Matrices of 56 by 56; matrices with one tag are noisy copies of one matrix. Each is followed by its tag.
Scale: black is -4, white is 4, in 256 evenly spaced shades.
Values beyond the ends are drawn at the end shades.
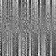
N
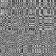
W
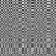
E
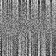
N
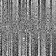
N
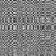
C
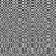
E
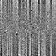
N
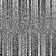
N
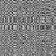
C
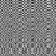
E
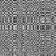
C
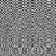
E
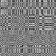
W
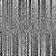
N
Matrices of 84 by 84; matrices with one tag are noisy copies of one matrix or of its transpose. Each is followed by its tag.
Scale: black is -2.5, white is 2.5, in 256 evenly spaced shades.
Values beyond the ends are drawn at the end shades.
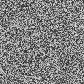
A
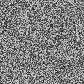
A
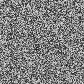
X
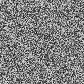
X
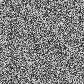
X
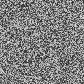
A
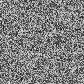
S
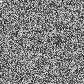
S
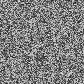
S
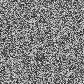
S
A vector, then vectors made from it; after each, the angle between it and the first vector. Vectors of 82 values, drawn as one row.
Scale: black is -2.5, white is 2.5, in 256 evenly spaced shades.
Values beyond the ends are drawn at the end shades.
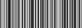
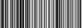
partly opposed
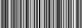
nearly opposite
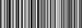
partly aligned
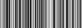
orthogonal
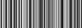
orthogonal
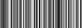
nearly opposite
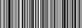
nearly parallel
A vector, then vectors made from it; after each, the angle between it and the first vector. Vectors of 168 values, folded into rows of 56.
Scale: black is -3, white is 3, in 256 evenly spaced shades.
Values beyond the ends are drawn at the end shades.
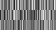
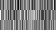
nearly opposite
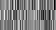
nearly opposite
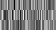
partly aligned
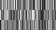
partly opposed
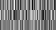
nearly opposite
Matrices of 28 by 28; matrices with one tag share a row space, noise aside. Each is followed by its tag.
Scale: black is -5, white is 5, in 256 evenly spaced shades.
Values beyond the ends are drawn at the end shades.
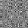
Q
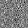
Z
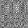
Z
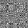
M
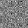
Q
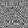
Z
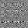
Z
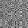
Q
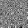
Q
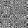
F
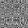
Z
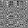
M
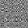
Z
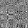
M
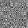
F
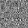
Z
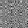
Q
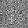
Q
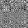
F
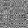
F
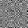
Q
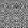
Z
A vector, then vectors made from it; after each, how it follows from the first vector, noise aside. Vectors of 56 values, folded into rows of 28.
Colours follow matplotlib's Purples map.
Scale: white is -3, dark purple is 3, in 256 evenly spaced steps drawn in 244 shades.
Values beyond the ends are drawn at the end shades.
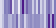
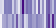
copied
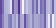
negated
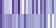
negated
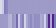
partly zeroed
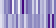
copied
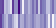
negated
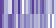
negated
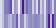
copied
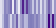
copied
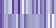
negated
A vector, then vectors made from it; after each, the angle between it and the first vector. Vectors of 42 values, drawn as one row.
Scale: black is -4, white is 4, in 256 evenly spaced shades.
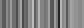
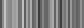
partly opposed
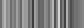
nearly opposite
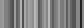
orthogonal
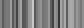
nearly parallel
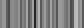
orthogonal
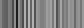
partly aligned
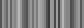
orthogonal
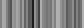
partly opposed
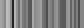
orthogonal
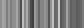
nearly opposite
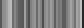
orthogonal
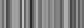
partly opposed
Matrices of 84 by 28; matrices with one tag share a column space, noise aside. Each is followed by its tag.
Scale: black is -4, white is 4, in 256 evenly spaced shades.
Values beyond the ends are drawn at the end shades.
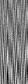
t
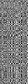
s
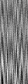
t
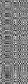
s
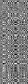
s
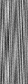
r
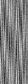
r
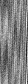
r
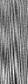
t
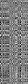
s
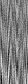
t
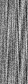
r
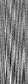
t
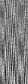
t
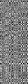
s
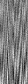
t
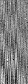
t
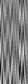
t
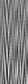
t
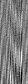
t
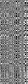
s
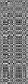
s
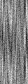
r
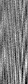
t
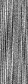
r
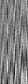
t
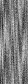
r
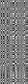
s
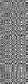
s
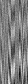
t
